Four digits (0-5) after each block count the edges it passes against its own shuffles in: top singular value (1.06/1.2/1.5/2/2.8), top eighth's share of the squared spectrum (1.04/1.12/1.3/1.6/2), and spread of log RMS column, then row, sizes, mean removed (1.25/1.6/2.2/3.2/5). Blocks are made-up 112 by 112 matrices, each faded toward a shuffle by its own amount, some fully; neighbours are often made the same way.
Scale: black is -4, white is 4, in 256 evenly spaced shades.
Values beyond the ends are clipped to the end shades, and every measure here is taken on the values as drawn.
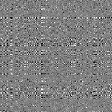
5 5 3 4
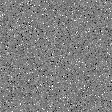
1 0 0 0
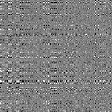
5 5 3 4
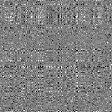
5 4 3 3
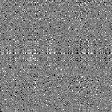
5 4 2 3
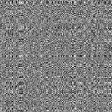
5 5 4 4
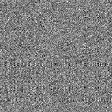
4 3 2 2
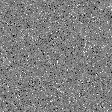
0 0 0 0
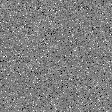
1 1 0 1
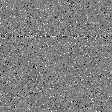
2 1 0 1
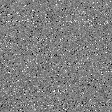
1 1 0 2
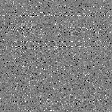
4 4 1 3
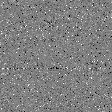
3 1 0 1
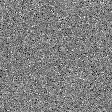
0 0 0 0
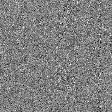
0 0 2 0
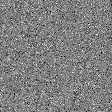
0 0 0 0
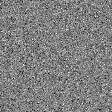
0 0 1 0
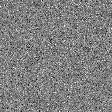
0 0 0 0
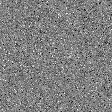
0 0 0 0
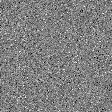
0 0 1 0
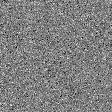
0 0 0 0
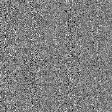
1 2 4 0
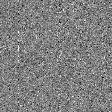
1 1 2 0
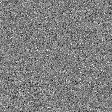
0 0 0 1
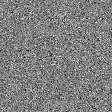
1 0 0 2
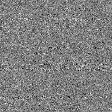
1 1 0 3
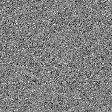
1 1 0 2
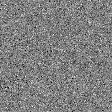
0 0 0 2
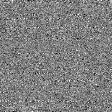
0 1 0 3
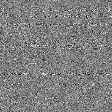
1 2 0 3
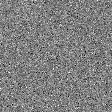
0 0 0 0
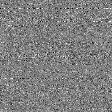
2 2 0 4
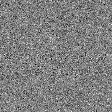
0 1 0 2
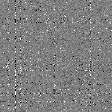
3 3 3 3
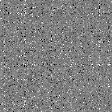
2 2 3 2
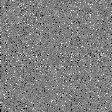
2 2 2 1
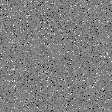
1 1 1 1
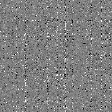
2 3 3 2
